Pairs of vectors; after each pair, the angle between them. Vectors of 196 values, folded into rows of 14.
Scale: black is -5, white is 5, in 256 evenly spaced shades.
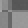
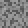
orthogonal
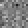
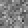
partly aligned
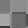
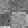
nearly opposite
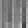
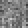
partly opposed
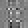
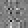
nearly opposite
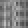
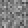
partly aligned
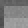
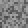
orthogonal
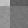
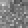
partly aligned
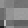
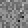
orthogonal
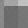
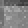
nearly opposite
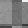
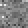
partly aligned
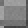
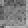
nearly opposite
